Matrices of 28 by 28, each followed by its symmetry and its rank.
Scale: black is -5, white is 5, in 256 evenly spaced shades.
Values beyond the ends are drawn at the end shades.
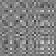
symmetric, rank two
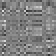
neither, rank three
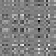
neither, rank two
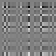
neither, rank one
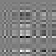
neither, rank one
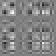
symmetric, rank two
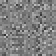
neither, rank five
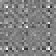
symmetric, rank three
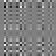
neither, rank one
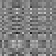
neither, rank two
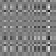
neither, rank one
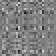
neither, rank three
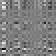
neither, rank two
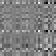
neither, rank two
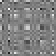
symmetric, rank two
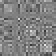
symmetric, rank three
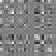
symmetric, rank three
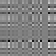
neither, rank one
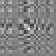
symmetric, rank two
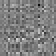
neither, rank three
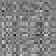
neither, rank three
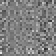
neither, rank five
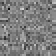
neither, rank five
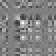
symmetric, rank three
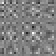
symmetric, rank three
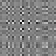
symmetric, rank two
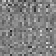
neither, rank five
